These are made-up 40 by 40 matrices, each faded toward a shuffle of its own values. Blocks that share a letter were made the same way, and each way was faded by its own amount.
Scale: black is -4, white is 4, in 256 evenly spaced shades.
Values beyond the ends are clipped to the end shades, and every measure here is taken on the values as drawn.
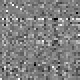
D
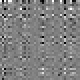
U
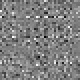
D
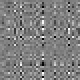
U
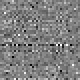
D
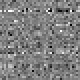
D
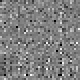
D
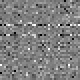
D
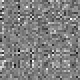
D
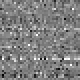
D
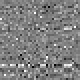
D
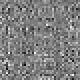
D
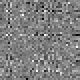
D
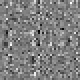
D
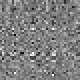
D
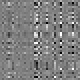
U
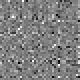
D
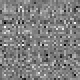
D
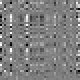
U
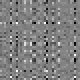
U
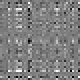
U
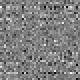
D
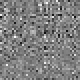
D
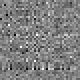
D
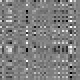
U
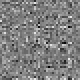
D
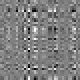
U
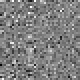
D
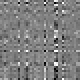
U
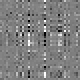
U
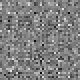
D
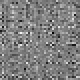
D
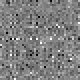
D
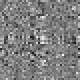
D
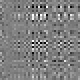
U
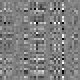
U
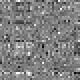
D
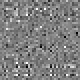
D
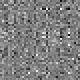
D
